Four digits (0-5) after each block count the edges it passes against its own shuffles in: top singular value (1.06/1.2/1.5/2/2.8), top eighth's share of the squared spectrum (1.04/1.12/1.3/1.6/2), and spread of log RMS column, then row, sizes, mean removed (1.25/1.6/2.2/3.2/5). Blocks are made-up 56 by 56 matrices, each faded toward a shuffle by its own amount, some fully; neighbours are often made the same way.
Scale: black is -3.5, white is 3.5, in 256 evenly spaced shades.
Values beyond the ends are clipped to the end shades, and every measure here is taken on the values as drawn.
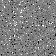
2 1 0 0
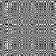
5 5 4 4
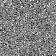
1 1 0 0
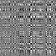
5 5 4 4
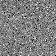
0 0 0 0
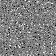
0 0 0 0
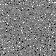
0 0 0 0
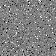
2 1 0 0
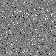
1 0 0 0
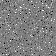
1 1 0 0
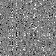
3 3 2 1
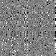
4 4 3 1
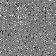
2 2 0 0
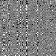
4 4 3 2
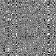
4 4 3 2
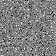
1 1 0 0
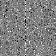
3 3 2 0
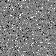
0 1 0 0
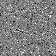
0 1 0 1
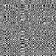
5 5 3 3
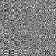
4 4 3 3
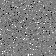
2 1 0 0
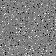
1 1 0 0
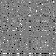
4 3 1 2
